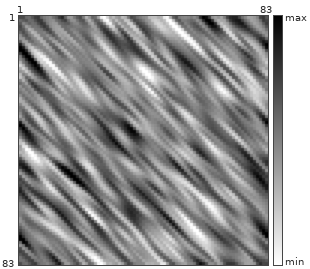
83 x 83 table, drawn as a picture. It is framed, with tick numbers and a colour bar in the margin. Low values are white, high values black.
Ninth with the lowest average: top middle. Slope: none. Histogram: bell-shaped. Mirror symmetry: none. Grain: diagonal, down to the right.
